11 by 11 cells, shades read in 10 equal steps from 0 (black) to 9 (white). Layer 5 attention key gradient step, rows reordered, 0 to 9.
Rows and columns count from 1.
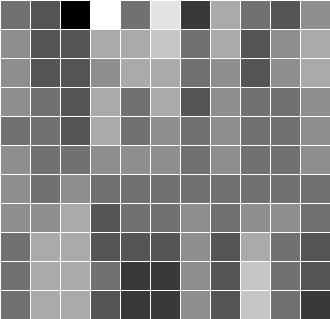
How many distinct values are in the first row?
8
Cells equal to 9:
1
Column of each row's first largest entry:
4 6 5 4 4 1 1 3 2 9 9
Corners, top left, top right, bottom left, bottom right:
4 5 4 2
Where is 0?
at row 1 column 3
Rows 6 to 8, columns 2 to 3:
4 4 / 4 5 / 5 6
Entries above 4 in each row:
4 7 7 5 4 6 2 6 4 4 4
